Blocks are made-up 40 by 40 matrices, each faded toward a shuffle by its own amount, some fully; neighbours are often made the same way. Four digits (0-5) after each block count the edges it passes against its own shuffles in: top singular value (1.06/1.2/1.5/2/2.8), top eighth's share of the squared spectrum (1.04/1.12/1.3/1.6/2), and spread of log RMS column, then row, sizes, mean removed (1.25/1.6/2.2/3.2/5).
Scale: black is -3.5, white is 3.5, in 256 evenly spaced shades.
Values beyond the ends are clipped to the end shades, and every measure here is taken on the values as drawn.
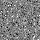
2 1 0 0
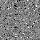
2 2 0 0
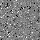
2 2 0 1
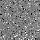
2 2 0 0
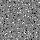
0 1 0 0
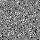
1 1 0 0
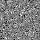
0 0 0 0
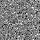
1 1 0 0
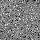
0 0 0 0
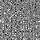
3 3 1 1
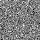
0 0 0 0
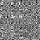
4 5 2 2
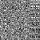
3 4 1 1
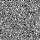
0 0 0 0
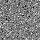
0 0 0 0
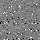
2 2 0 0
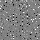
1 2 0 0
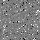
2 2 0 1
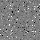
1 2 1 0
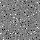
2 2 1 0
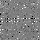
3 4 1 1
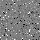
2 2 0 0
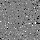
2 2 1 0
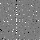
3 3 1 0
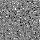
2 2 0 0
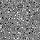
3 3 1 1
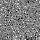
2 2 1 0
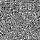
2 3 0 0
